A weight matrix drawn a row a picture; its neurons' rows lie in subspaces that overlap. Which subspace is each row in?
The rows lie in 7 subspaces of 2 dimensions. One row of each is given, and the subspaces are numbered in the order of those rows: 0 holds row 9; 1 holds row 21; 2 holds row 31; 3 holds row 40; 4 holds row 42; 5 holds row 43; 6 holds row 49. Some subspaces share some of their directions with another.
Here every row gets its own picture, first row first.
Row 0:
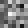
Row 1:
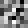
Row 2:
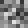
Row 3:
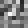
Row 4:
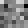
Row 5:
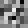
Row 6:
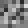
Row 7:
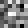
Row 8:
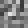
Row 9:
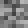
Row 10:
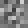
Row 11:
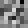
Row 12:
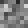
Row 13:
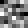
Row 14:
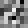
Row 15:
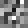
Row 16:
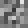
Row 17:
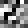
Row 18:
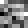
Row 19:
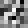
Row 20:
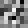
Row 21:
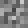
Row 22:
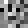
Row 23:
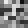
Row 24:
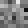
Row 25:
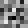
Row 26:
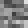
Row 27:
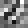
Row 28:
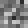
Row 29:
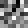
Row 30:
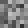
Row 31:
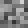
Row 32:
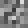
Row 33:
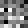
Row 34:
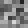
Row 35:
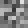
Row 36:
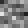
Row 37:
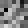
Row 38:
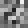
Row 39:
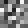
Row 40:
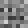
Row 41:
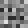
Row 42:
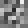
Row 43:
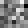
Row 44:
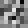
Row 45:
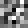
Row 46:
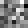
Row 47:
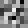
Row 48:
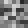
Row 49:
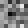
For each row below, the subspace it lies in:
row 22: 4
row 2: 1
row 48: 0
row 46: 5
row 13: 1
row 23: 0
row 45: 5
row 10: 4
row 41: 3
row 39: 4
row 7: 6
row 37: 3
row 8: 6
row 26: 0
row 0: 6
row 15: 2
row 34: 2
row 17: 5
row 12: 5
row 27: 3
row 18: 1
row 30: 6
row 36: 1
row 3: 6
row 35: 0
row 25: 3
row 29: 2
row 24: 2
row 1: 5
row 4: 5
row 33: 3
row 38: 1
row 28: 0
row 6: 4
